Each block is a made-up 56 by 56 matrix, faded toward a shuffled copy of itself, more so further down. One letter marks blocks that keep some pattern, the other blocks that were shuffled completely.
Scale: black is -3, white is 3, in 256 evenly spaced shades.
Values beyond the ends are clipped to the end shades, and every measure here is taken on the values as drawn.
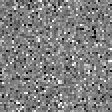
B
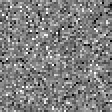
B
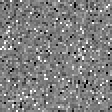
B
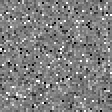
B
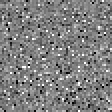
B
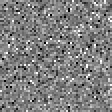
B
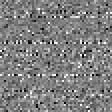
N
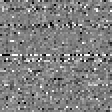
N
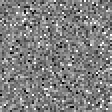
B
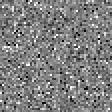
B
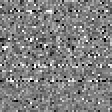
N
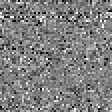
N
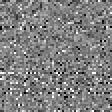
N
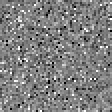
B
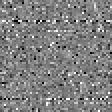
N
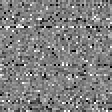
N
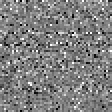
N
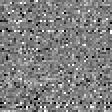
N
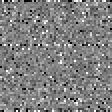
N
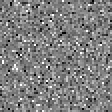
B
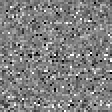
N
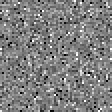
B
